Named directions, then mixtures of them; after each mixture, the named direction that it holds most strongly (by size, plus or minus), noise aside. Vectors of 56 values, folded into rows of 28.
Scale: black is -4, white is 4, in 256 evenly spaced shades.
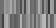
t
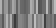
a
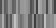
a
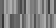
t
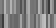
t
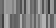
t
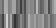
a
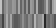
a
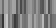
a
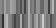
t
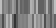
a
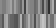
t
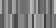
a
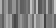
a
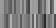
t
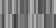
a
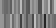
t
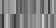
t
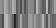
a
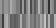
t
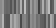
t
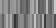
a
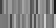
a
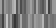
a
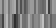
a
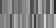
a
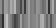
t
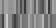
a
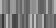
a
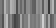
t
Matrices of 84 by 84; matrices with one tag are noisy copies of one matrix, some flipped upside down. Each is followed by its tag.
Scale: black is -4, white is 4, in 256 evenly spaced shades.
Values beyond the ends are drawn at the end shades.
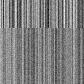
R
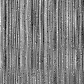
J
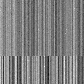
R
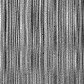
J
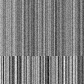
R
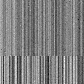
R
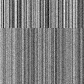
R
